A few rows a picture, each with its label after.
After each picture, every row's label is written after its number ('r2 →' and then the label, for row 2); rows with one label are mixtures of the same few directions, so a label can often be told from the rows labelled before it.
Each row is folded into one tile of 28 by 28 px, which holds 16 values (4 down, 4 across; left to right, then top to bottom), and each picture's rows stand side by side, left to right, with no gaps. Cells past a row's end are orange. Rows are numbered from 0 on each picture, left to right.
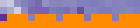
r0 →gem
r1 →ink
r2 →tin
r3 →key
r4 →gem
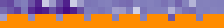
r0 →gem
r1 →ink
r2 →ink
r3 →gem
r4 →tin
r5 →key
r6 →key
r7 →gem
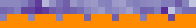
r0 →tin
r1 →ink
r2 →ink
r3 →gem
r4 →gem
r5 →tin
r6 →key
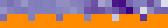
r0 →key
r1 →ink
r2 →gem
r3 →ink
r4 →gem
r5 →key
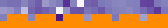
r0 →tin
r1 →ink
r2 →key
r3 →gem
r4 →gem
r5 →gem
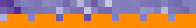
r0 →gem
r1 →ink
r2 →key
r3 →key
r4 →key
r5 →tin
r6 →gem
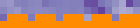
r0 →gem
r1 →ink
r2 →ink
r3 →gem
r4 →ink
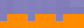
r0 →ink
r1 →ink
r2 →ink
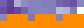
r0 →ink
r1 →gem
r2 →tin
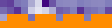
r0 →gem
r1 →ink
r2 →tin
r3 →tin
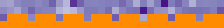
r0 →gem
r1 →key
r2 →ink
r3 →tin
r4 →key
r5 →key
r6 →key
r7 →tin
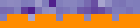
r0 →tin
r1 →key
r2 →tin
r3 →ink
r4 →gem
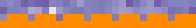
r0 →key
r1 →tin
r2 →key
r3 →tin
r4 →ink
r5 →ink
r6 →tin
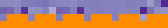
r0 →tin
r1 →tin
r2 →tin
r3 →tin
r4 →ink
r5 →key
